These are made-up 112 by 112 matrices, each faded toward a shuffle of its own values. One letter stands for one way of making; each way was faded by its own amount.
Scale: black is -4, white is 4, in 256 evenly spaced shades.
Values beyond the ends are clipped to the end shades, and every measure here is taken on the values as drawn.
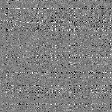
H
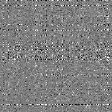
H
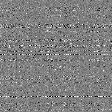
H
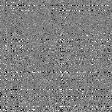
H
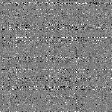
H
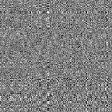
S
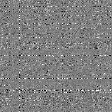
H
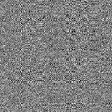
S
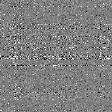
H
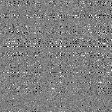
H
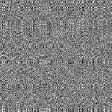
S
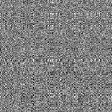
S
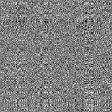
S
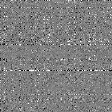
H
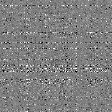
H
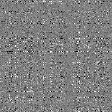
H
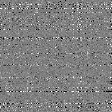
H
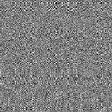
S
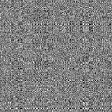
S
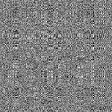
S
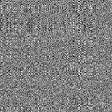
S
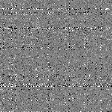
H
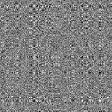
S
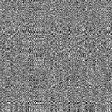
S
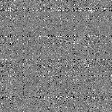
H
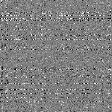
H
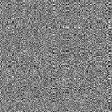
S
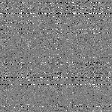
H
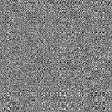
S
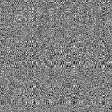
S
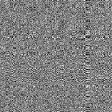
S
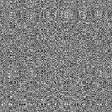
S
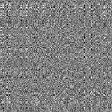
S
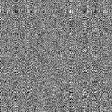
S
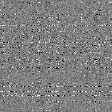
H
